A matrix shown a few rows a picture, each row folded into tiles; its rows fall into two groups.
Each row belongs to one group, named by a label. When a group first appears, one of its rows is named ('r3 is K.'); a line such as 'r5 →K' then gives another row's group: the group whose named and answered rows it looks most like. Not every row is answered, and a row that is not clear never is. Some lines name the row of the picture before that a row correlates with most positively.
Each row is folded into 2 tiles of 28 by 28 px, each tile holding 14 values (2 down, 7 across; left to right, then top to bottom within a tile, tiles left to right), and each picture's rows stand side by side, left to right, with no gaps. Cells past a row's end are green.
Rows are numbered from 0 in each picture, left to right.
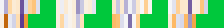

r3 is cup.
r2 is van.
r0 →cup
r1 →cup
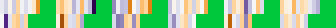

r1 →van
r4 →cup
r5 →van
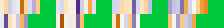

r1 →cup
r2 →cup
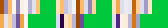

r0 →van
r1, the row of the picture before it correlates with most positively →0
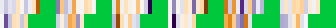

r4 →van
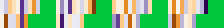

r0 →cup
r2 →van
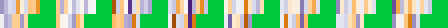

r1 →van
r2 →van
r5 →cup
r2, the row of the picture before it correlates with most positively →3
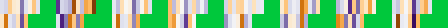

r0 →cup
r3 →van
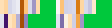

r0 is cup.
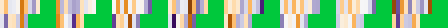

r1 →van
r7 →van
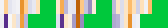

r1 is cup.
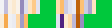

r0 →cup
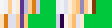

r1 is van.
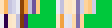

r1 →cup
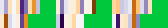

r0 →cup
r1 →van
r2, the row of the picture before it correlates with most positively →0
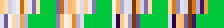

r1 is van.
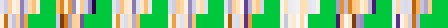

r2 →cup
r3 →cup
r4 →cup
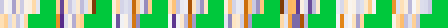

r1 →van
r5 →van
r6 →cup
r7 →van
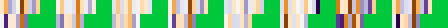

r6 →van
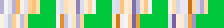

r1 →cup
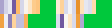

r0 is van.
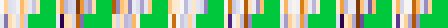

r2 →van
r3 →van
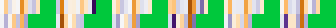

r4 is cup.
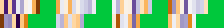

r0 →van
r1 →van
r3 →van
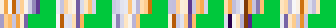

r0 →van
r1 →cup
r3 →cup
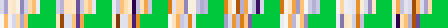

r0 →cup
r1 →cup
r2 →cup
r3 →van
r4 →van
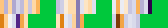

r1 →cup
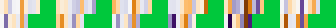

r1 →van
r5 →cup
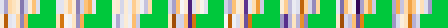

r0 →cup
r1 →cup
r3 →cup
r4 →cup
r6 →cup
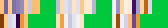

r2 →cup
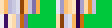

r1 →cup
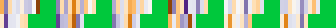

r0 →van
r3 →van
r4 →cup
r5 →cup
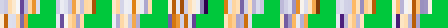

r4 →van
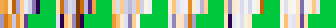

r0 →van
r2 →van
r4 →van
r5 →cup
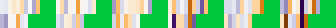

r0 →van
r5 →cup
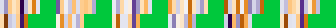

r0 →cup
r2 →cup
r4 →van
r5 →cup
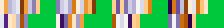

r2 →van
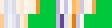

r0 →van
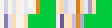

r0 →van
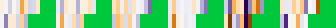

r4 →cup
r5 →van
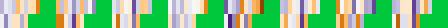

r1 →van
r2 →cup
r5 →cup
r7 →cup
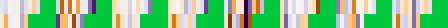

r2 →van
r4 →cup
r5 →van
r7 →cup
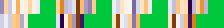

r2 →cup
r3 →cup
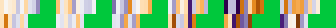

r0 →van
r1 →van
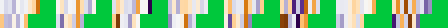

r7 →van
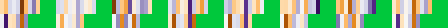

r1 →cup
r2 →van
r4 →cup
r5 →van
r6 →van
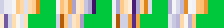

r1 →van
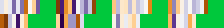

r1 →van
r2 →van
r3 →van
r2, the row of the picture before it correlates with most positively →0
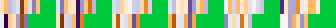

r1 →cup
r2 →cup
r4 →van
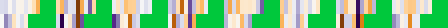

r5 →van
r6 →cup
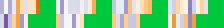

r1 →van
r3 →cup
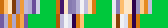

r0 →van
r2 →cup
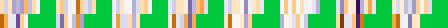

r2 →cup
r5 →van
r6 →cup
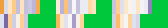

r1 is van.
